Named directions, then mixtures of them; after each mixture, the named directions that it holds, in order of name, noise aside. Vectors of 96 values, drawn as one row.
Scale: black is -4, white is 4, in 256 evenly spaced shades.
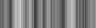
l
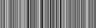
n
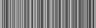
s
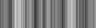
l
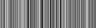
n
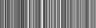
n, s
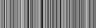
n, s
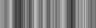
l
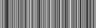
n, s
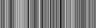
l, n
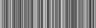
l, s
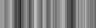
l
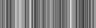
l, s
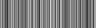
n, s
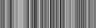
l, n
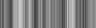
l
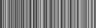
s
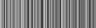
n, s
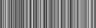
s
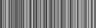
s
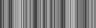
l, s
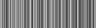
s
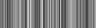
l, n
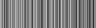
s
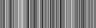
l, n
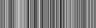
l, n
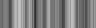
l
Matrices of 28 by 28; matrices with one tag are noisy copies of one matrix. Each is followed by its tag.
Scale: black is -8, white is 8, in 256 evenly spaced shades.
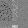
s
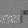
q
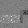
q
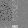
s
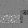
q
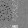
s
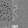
s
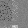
s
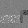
q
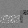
q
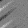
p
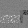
q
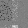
s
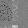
s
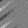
p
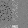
s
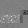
q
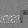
q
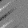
p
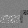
q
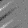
p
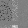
s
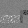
q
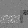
q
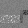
q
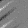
p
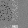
s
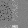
s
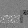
q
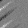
p
